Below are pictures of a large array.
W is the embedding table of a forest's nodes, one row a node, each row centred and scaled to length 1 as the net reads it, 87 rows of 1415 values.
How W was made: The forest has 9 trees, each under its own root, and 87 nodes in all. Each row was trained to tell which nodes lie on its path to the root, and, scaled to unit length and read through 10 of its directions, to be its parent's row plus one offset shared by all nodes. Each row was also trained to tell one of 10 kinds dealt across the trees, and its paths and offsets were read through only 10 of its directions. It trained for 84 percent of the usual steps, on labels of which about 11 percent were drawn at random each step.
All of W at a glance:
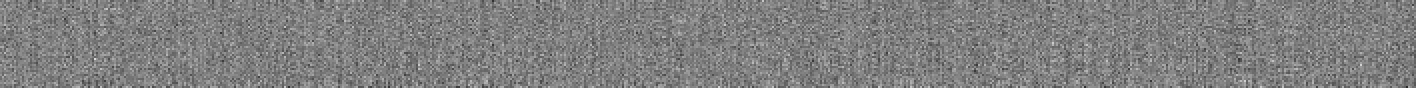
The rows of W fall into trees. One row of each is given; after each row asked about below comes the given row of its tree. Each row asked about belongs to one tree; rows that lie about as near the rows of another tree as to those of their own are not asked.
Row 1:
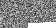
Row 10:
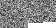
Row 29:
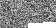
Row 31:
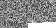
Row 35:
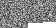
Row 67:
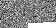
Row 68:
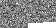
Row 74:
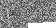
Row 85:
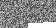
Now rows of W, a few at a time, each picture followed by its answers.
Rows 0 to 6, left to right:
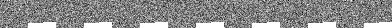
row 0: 67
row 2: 68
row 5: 68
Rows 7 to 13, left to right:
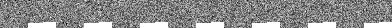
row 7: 35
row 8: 68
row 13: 35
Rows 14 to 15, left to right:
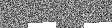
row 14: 68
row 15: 67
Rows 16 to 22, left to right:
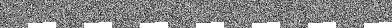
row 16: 68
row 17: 74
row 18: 10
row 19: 68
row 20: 68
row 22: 35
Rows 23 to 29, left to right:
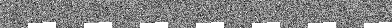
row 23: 68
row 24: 31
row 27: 35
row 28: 67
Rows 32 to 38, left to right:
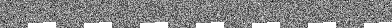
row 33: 85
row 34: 31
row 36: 67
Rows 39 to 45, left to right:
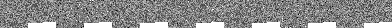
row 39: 31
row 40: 35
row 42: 85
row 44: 67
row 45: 85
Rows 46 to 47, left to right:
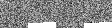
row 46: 74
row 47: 1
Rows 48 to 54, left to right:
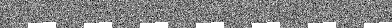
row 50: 67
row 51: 35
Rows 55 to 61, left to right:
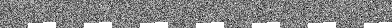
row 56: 35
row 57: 35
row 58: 85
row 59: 10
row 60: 67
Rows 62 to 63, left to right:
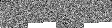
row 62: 85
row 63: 68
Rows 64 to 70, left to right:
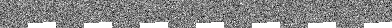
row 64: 68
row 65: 68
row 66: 1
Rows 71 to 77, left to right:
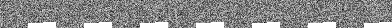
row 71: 67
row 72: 67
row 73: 35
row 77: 35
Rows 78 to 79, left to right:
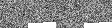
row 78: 67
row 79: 1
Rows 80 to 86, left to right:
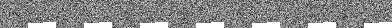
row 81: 35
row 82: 1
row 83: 67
